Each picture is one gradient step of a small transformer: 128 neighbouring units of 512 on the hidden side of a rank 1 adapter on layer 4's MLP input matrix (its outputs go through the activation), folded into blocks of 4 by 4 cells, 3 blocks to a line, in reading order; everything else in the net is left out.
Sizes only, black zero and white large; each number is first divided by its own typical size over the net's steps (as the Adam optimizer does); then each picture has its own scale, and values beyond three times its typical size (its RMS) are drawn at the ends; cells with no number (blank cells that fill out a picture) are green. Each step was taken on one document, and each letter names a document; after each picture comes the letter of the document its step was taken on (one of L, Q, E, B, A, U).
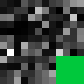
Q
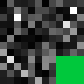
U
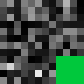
Q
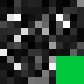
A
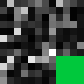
U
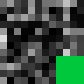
Q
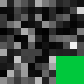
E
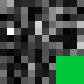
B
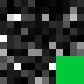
A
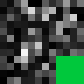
Q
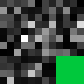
B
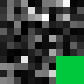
Q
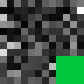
E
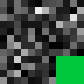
E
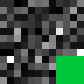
E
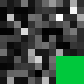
E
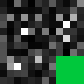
A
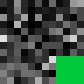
E
